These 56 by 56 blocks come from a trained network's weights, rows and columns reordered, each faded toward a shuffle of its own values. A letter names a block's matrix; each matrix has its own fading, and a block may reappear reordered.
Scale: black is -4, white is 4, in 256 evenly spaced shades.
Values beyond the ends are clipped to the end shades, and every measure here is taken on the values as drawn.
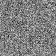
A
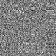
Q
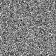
A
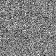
A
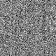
A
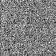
A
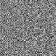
Q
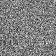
A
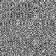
Q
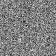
A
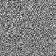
Q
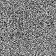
A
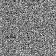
A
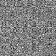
Q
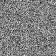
A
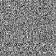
Q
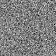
A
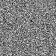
A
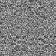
Q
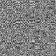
Q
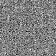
A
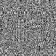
Q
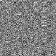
Q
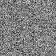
A
